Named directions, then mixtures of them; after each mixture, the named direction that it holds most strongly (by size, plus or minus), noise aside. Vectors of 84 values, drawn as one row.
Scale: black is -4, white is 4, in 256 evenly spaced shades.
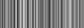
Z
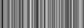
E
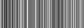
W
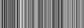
W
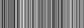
Z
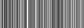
W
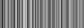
Z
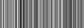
Z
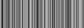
E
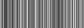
W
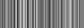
Z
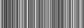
W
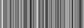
E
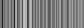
Z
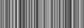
Z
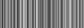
Z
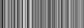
Z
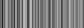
Z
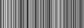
W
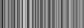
Z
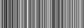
W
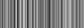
Z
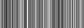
W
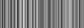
Z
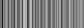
Z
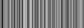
E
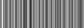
E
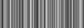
E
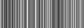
W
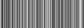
W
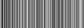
W
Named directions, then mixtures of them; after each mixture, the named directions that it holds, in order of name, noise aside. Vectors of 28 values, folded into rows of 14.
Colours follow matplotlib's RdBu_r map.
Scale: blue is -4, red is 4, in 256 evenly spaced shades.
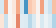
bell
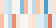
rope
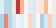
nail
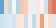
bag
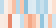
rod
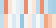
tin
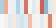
bag, rope, tin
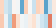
rope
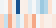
bell, nail, rod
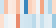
bell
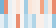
bag, bell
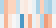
rod, tin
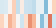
rod, rope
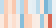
rod, rope, tin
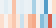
rod, rope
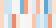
rope
